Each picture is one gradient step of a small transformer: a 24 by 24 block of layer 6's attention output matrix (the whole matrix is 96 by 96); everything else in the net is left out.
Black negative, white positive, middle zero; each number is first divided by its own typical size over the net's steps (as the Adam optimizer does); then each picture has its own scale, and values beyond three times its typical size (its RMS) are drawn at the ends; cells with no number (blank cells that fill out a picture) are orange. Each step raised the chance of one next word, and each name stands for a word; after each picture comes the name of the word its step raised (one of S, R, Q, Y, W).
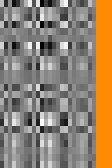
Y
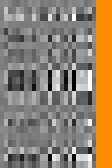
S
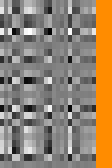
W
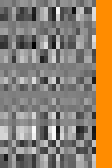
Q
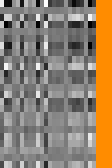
Y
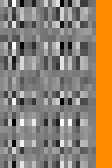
Y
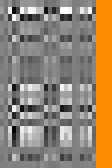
W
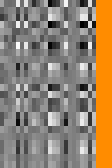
Y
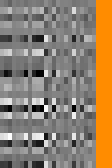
Q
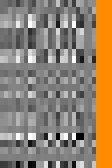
Q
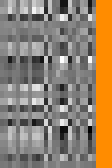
W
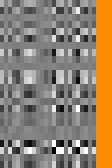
Q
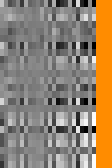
Y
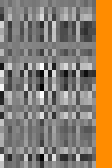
S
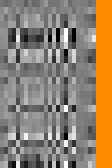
Q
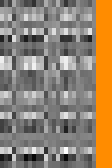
S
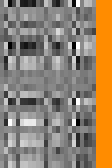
Y
